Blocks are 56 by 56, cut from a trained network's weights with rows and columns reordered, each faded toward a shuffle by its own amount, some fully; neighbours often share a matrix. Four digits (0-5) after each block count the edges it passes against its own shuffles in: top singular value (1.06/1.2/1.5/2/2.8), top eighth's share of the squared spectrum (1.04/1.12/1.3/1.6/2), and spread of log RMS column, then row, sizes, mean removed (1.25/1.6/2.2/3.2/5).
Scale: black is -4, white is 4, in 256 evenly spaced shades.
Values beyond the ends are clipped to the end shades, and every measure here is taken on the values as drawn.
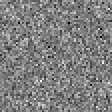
0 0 0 0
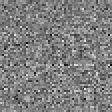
3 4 1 2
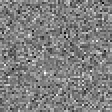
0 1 0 0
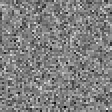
0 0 0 0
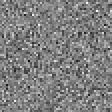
2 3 1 1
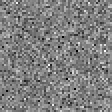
2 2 0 0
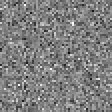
2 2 1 1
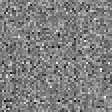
2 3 1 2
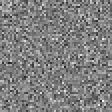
2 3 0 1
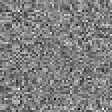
3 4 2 2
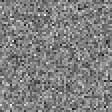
0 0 0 0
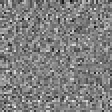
3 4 1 2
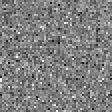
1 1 0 0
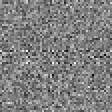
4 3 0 2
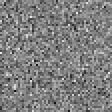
2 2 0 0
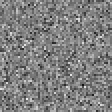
0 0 0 0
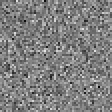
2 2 0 1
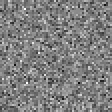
0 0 0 0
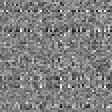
4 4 1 3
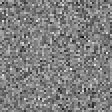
2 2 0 1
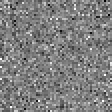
0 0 0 0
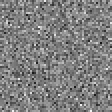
0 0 0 0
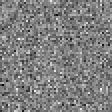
2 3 1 1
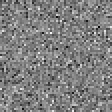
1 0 0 0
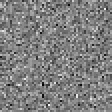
2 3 0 1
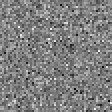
1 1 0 0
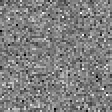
2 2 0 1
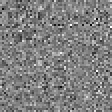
3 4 2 2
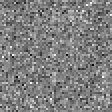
3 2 0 1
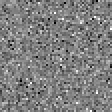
0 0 0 1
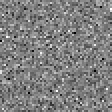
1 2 0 0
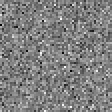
1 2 1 0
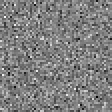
1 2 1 0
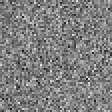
2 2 0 0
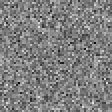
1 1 0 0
